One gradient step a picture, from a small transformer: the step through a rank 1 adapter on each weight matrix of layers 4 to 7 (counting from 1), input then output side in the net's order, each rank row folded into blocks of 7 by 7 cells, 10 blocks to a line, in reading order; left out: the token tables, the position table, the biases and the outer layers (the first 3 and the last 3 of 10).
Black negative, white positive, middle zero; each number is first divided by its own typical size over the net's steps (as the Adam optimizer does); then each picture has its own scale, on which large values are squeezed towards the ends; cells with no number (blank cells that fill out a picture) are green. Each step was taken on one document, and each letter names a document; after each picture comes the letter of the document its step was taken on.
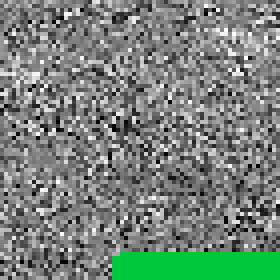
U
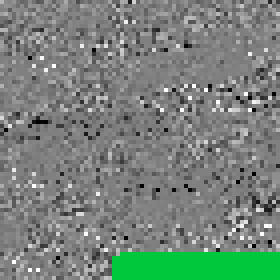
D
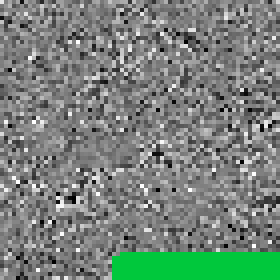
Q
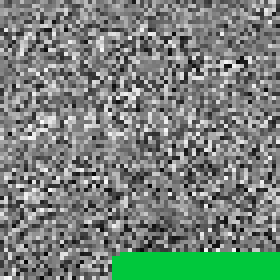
U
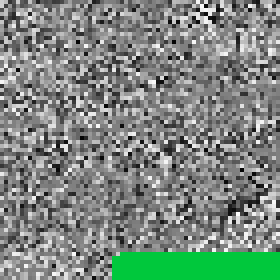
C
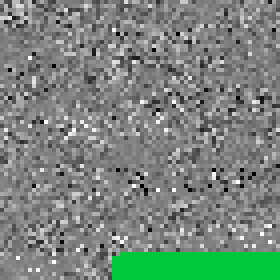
Q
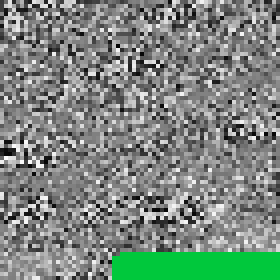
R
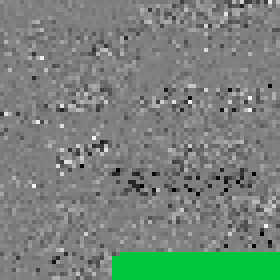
D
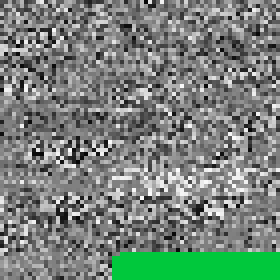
R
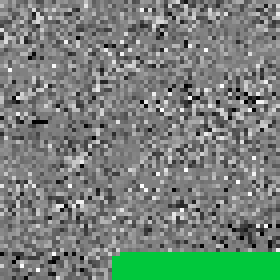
D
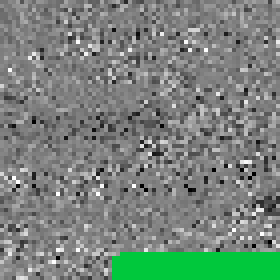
Q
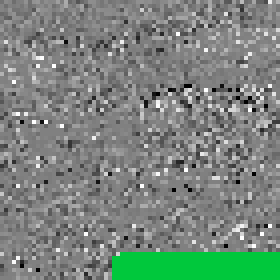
D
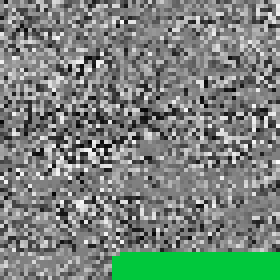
R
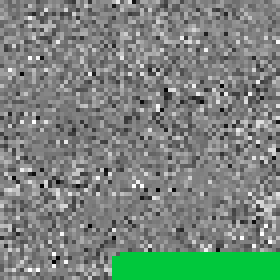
Q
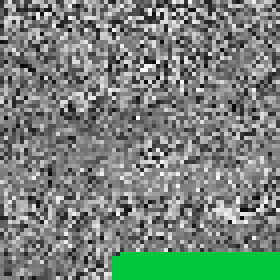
R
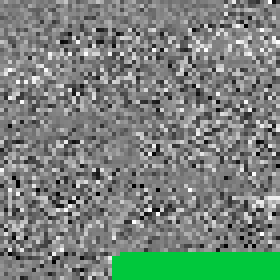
Q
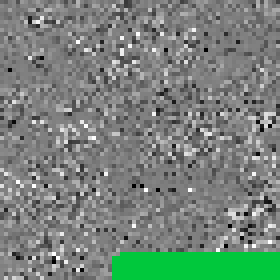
Q
